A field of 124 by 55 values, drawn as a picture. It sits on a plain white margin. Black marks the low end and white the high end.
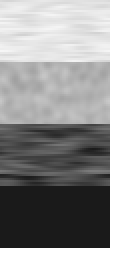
The table splits into 4 rows of 1 panel. Panel 1,1: very high, streaked across, faint in contrast. Panel 2,1: high, blotchy, faint in contrast. Panel 3,1: low, streaked across. Panel 4,1: very low, flat.
